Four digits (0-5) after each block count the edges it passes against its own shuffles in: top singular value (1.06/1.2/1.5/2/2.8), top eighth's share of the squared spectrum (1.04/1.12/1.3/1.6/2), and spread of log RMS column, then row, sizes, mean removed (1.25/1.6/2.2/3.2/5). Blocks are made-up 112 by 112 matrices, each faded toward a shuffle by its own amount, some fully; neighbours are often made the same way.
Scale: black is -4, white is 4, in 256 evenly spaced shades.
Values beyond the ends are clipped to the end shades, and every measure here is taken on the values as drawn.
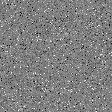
1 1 0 0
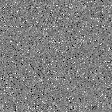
3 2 0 1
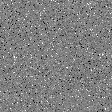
0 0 0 0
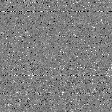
3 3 0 3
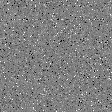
1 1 0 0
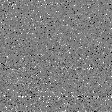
2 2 0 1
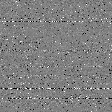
3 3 0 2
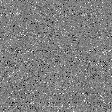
1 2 0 2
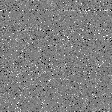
1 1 0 2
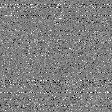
2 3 0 3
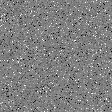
0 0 0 0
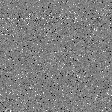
2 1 0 1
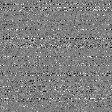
2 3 0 4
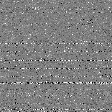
3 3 0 3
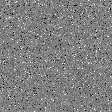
0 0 0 1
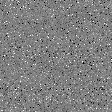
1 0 0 1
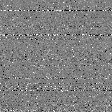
3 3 0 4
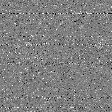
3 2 0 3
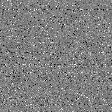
1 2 0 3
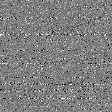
2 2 0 3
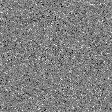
0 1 0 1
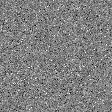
0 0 0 1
